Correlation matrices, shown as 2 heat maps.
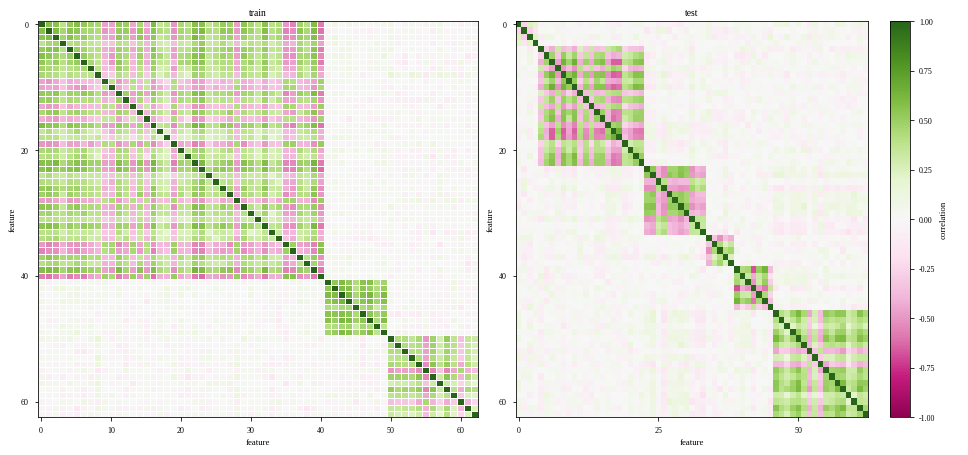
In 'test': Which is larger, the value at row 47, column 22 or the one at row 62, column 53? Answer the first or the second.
the second
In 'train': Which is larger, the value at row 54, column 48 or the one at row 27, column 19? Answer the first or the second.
the first
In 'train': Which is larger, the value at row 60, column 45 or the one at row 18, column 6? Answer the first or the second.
the second
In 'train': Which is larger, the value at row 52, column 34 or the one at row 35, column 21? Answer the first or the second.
the first
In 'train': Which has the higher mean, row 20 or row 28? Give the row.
20
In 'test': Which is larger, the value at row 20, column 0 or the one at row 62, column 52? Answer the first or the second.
the first
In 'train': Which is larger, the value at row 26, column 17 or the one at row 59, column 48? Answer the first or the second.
the first
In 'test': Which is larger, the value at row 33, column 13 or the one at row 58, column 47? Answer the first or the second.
the second
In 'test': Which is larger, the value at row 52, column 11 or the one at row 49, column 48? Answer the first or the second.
the second
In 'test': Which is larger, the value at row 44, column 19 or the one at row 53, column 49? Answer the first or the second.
the second
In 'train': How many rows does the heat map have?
63
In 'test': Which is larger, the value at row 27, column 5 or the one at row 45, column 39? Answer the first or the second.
the first
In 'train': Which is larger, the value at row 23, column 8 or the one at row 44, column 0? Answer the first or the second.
the first
